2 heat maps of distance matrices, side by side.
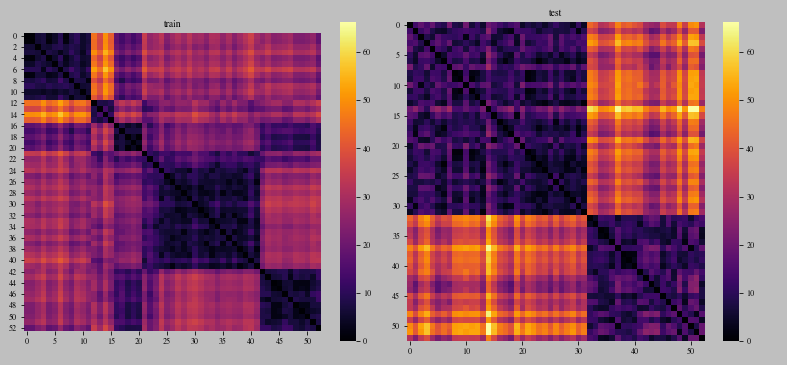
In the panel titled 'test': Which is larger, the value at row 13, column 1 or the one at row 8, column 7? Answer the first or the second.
the second
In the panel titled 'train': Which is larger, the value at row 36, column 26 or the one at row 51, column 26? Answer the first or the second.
the second
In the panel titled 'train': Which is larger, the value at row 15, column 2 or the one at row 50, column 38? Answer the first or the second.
the first
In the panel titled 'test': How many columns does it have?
53
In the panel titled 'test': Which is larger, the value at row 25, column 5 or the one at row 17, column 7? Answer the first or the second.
the second
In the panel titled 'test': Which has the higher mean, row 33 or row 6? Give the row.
33
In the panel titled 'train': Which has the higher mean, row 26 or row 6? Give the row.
6
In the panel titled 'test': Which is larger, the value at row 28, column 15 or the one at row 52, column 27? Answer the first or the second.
the second
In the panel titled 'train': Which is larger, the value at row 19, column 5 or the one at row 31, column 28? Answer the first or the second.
the first
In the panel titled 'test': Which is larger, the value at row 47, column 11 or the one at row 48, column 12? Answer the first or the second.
the second
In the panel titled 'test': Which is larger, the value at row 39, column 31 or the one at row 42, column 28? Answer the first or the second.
the first
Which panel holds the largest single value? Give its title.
test
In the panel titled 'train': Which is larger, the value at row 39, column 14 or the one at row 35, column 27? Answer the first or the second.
the first
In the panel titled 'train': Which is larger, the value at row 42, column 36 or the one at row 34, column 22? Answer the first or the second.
the first
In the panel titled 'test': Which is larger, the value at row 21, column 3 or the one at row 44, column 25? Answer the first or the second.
the second
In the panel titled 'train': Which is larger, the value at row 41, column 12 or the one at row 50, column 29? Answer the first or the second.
the second
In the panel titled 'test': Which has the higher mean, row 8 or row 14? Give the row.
14
